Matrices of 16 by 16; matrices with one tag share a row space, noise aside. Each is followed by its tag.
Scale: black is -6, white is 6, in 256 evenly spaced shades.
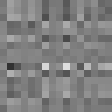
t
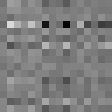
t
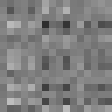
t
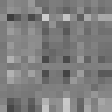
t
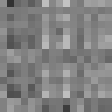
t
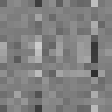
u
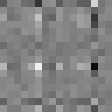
u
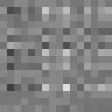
t
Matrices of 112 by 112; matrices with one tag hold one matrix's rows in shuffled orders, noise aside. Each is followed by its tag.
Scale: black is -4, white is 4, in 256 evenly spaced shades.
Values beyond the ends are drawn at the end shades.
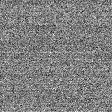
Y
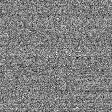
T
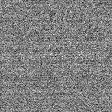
Y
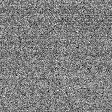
T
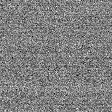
T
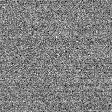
T
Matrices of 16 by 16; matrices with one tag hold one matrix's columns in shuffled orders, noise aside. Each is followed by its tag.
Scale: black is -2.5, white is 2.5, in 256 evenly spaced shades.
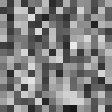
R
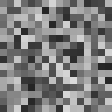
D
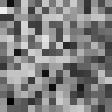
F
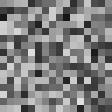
D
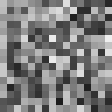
F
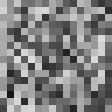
F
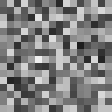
D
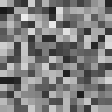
D
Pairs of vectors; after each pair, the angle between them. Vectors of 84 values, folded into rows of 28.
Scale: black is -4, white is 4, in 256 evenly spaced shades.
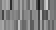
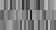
partly aligned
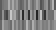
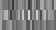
nearly opposite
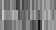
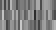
partly aligned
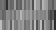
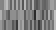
partly opposed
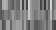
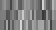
orthogonal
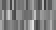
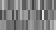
orthogonal
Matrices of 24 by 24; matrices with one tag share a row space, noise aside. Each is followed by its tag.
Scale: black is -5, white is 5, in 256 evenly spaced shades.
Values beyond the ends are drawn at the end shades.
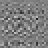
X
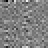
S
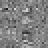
S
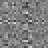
S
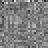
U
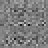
X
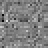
U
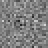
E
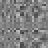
E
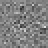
E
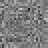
U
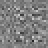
E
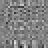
X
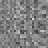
E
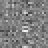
S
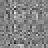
X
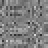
U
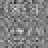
X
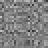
U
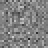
X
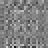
X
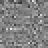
U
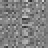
S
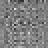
X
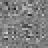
S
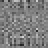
X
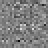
E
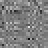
U
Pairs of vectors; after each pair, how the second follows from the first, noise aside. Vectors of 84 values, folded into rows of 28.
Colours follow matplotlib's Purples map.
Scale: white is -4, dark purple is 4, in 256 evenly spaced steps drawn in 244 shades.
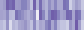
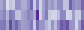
negated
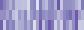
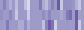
partly zeroed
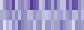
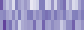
negated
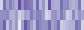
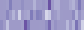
partly zeroed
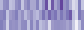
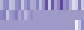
partly zeroed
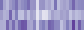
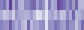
reversed
